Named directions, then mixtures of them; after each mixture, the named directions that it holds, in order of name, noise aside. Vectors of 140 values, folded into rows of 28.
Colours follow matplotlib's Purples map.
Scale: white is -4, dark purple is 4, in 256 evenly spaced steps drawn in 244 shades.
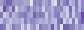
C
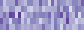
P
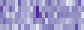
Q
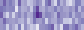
C, Q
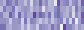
C, P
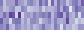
P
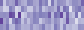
P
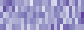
C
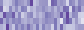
C, P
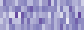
P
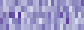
P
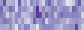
Q
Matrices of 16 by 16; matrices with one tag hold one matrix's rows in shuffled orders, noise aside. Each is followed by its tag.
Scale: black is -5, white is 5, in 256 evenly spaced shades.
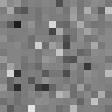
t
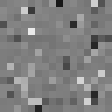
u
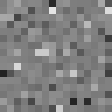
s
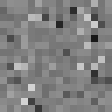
u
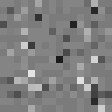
u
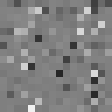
u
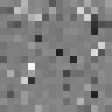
u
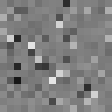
t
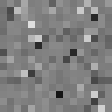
u
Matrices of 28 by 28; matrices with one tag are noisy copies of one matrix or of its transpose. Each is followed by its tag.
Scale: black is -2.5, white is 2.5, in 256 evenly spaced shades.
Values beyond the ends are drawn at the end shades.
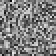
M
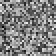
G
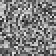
M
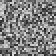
M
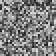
G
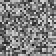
G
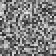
M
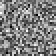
M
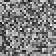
G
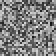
G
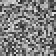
M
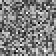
G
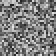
M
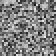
M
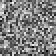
M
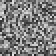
M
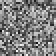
G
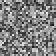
G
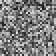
G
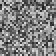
G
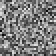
M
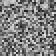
M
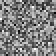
G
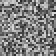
M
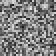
M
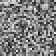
M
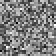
G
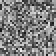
G
